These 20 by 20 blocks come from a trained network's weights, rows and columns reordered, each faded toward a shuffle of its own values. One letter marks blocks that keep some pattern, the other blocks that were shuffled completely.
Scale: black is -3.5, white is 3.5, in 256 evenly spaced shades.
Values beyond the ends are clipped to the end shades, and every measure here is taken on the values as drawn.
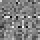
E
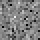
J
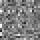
E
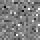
J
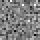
J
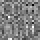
E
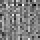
E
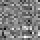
E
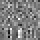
E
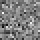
J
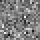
J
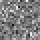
J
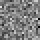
J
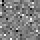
J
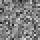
J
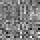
E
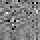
E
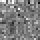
E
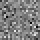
J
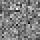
J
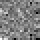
E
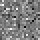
J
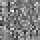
E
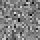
J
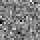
J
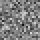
J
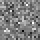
J
